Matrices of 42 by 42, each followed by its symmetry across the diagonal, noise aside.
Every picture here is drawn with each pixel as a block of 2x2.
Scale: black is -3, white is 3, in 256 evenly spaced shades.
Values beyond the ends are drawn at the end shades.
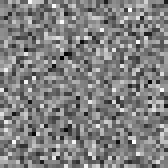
neither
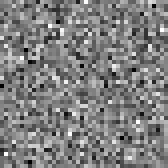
antisymmetric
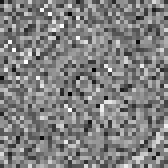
symmetric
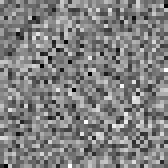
symmetric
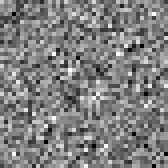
symmetric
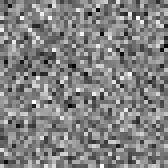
neither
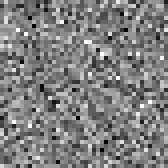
antisymmetric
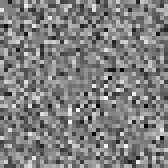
antisymmetric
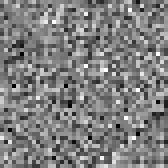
antisymmetric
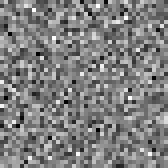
antisymmetric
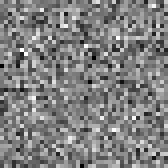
neither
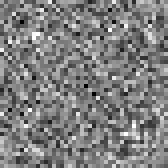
symmetric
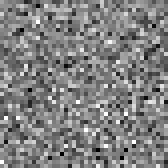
neither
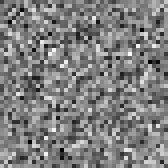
symmetric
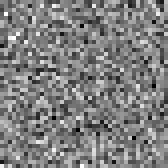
neither
